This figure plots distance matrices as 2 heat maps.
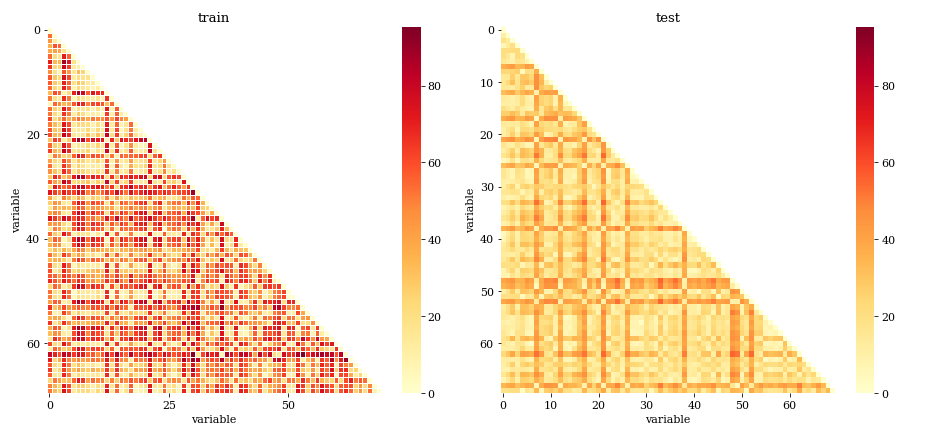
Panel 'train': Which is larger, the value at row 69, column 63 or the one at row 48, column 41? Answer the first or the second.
the second
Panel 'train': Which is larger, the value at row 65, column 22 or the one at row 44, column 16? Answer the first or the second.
the second
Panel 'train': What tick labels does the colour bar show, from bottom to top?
0, 20, 40, 60, 80
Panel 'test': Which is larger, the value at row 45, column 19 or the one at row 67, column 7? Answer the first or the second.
the second
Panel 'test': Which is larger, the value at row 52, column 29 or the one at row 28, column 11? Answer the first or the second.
the first
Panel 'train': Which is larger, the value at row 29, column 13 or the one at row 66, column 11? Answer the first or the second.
the first
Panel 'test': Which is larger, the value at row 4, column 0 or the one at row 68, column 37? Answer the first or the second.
the second
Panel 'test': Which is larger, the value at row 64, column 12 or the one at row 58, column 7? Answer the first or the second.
the second
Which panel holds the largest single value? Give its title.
train
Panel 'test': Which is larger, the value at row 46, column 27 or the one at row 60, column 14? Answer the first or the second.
the first
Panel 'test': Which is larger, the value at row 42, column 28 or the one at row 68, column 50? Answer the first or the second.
the second
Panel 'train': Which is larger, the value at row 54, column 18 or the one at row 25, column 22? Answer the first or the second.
the first
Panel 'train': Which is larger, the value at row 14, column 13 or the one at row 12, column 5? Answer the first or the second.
the second
